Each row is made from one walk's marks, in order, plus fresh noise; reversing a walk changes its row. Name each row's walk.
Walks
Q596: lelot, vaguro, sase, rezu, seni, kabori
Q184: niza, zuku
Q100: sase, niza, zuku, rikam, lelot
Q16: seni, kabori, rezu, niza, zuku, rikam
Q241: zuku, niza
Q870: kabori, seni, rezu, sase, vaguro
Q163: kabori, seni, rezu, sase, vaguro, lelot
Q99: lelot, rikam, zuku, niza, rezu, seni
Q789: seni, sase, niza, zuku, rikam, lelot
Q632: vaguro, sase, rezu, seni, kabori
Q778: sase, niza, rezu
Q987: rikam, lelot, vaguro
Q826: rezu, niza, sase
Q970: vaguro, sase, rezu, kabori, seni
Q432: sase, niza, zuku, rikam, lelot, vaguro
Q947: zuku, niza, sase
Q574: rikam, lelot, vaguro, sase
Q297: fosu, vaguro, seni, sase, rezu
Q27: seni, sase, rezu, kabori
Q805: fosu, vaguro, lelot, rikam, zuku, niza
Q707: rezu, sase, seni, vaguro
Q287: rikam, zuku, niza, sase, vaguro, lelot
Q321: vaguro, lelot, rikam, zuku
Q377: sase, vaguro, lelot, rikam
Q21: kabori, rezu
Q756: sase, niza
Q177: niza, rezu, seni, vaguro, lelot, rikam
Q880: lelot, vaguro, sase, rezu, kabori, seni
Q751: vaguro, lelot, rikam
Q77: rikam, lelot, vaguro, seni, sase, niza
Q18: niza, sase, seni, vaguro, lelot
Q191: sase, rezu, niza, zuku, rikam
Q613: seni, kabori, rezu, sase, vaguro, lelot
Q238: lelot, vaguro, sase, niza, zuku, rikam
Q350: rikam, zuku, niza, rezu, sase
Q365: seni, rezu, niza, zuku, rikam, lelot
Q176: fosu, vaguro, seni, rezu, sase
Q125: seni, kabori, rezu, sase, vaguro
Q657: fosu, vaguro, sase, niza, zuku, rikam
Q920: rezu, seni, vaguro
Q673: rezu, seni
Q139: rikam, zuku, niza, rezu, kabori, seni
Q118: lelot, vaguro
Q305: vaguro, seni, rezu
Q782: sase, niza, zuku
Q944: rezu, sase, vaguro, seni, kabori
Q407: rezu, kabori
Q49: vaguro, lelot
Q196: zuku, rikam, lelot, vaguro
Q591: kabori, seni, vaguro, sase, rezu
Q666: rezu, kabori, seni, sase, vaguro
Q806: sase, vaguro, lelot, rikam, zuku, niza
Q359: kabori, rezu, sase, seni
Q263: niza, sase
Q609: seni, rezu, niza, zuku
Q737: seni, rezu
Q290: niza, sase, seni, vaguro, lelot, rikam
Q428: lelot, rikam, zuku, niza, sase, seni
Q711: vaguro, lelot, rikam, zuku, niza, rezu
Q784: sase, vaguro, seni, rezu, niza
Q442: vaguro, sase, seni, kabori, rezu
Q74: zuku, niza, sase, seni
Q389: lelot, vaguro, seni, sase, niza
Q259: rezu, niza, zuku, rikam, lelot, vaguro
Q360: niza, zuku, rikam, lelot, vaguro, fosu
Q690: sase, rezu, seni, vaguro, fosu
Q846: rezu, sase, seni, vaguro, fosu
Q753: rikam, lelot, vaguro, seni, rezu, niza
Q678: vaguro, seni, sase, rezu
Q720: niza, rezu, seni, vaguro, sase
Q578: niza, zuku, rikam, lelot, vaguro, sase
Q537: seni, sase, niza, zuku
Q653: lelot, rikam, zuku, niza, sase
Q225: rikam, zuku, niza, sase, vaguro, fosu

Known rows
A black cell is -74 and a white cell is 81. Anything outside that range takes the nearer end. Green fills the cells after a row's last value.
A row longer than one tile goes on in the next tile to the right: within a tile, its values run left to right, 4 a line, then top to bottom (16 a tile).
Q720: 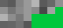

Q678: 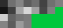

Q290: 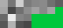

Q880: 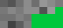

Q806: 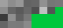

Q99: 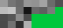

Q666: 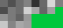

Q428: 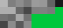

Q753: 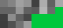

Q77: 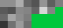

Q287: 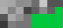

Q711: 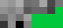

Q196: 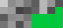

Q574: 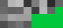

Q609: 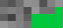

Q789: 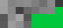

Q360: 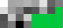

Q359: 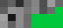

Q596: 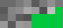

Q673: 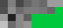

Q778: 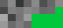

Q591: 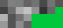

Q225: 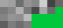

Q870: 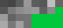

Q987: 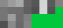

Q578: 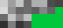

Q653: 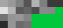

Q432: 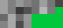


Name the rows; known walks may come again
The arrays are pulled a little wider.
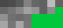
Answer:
Q870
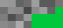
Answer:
Q782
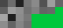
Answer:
Q359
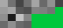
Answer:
Q74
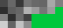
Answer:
Q27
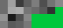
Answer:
Q21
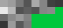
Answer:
Q653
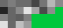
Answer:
Q944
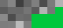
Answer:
Q756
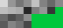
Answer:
Q184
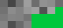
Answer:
Q880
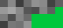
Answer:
Q350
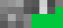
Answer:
Q987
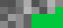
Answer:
Q613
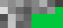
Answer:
Q238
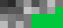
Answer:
Q125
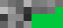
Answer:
Q365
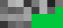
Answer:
Q574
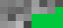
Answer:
Q537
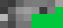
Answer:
Q970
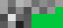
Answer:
Q177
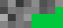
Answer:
Q778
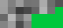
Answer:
Q432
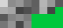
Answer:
Q196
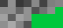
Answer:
Q826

